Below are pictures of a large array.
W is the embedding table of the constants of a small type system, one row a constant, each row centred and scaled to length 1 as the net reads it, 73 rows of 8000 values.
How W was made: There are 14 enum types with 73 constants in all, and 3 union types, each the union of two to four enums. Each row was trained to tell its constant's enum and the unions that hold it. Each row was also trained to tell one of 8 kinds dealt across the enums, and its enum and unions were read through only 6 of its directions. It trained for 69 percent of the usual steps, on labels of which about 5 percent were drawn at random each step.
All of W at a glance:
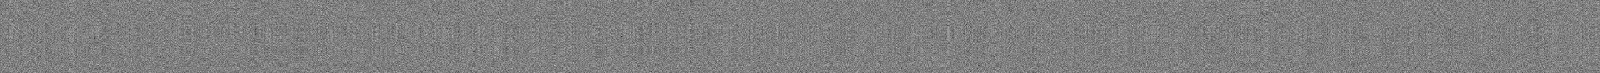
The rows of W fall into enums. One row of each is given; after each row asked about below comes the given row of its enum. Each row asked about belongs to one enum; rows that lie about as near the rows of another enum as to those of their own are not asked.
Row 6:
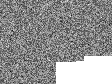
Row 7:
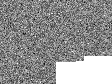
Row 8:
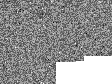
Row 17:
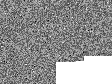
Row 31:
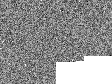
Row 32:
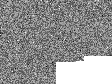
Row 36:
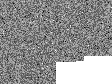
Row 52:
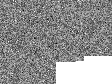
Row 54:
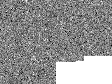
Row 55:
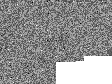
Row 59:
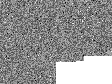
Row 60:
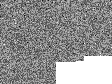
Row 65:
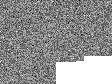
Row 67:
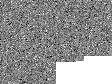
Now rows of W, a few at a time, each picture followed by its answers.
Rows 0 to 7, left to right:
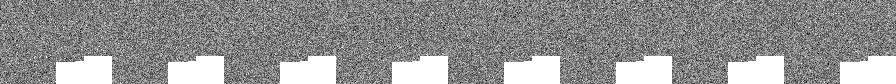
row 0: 31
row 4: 36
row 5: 60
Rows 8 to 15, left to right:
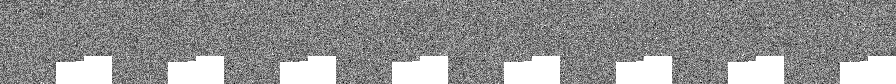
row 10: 60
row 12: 59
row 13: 6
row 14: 59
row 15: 55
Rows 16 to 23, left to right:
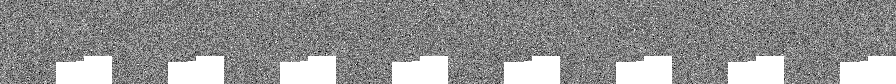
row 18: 67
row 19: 7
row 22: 52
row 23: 31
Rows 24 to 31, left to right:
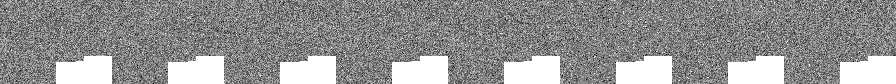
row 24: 54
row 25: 6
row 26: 32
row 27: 32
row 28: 54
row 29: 8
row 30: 7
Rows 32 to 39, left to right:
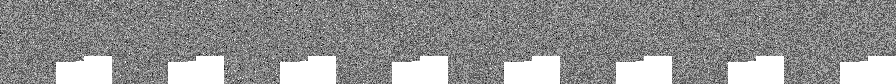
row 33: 17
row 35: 54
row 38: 60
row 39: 8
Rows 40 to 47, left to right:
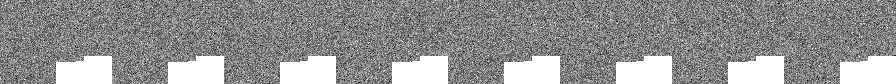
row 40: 7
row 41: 8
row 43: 6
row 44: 31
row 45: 36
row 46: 54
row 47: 7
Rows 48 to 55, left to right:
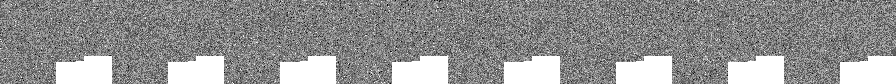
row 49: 52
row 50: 54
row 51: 8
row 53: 17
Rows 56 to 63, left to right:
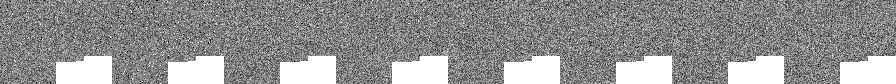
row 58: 60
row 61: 55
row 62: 7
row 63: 17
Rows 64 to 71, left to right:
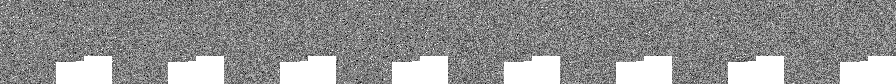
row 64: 32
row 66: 8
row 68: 60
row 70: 32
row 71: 31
